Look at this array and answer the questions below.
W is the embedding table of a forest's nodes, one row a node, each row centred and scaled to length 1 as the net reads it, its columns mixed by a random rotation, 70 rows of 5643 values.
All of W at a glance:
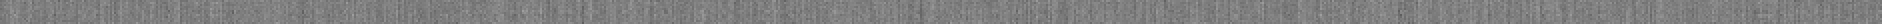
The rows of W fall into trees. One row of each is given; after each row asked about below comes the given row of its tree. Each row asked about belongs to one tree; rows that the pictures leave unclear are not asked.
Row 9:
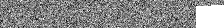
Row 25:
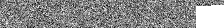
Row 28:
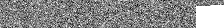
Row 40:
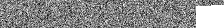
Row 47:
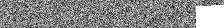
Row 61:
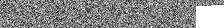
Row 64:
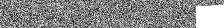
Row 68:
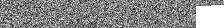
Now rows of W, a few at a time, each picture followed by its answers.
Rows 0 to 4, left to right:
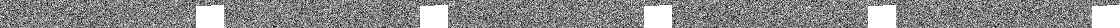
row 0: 68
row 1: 28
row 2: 9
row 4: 61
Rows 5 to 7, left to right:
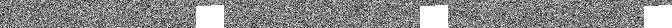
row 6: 25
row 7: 28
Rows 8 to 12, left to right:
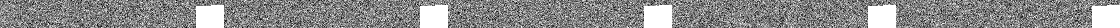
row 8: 25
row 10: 40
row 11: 25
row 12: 64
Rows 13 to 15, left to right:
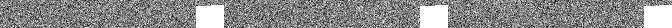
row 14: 9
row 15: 40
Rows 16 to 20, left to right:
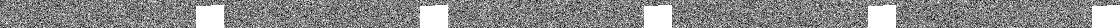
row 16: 25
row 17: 61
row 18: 28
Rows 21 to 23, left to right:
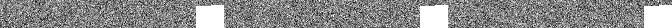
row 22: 28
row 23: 25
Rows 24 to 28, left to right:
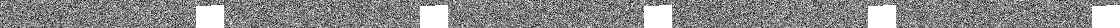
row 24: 9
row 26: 64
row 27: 9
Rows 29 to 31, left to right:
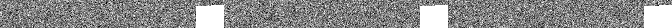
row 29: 40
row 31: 68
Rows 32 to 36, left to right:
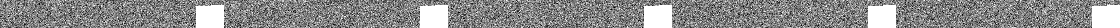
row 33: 40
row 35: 9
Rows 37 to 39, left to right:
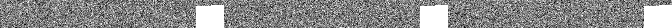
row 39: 40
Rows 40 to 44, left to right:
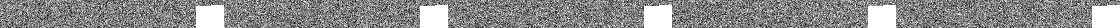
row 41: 64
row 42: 25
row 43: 9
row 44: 25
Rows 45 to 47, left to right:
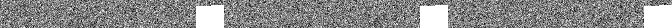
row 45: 68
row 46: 47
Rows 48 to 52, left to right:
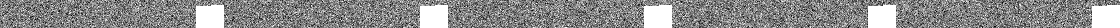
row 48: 9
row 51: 25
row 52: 40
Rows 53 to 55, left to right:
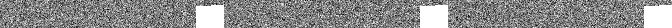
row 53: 47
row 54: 64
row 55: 9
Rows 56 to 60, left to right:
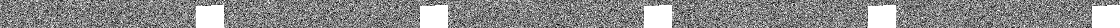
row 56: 61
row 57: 47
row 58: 40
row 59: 40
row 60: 68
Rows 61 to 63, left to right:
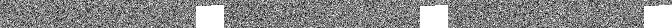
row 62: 9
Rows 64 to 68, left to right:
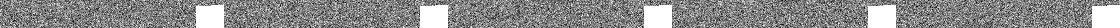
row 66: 40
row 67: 40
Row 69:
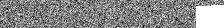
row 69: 9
